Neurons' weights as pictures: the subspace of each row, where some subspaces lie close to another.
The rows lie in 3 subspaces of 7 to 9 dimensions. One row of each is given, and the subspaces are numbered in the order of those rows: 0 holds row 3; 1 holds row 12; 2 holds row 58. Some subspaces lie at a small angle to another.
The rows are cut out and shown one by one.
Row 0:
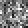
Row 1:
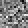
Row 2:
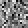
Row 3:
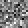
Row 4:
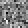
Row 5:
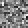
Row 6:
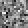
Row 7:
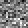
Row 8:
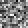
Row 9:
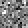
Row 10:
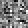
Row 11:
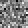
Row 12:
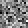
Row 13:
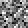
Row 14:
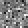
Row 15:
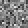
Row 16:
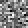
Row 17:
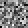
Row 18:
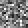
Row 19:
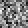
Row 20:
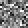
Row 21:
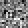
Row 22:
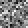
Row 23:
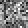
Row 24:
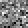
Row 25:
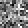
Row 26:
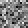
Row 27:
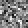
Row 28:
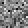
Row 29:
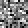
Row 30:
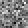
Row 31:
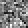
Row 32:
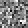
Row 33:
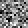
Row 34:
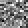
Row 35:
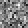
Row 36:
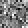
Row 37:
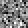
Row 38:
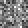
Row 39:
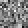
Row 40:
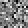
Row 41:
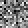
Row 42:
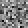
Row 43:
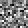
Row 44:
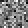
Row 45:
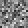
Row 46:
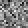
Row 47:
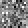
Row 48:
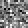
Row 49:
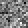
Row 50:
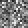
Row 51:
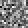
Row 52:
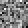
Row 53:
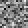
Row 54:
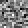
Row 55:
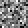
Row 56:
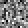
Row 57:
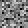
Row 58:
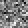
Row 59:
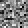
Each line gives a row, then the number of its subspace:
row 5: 1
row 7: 0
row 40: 1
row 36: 0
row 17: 0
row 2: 2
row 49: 1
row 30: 2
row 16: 1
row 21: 0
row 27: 1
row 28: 2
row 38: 2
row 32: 0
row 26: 1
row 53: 1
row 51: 1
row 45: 0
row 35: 0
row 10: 0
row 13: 1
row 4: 0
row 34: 1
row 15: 1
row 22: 1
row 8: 0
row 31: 0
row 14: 2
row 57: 1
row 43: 1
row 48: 0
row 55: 0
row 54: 1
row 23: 1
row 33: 2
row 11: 2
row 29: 0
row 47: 2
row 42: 1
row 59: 2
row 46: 1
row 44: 2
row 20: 1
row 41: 2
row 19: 2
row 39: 2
